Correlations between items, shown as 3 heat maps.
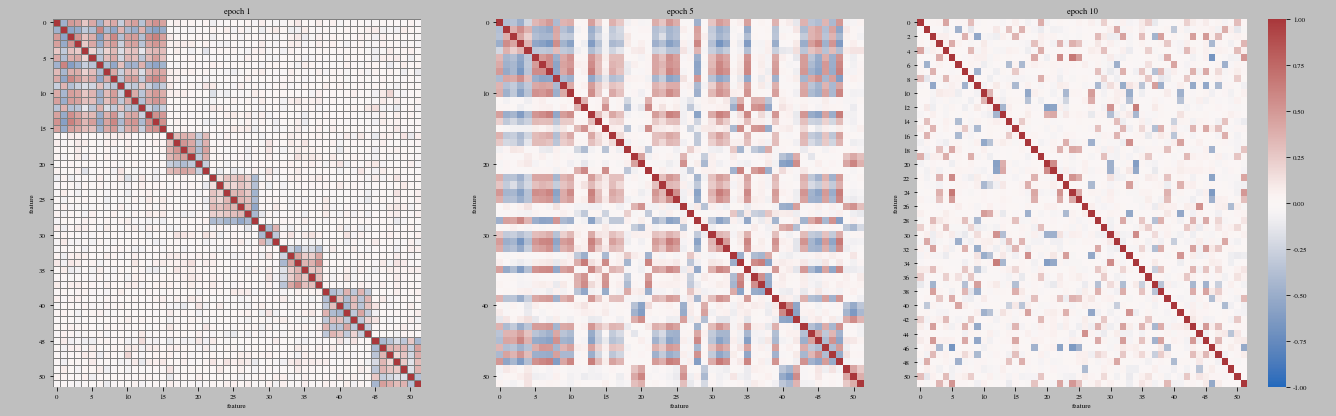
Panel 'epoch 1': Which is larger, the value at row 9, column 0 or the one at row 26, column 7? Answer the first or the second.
the second
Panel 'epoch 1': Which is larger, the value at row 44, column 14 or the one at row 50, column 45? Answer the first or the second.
the second
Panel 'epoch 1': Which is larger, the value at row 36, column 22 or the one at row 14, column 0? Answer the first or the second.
the second
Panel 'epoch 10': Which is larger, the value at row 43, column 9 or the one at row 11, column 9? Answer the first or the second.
the second
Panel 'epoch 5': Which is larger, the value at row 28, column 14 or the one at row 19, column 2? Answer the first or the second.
the second
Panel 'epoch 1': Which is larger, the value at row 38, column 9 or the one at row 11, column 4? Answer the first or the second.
the second
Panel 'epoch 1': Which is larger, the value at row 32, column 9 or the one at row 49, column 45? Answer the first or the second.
the first
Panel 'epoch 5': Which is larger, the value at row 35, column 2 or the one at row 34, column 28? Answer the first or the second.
the second
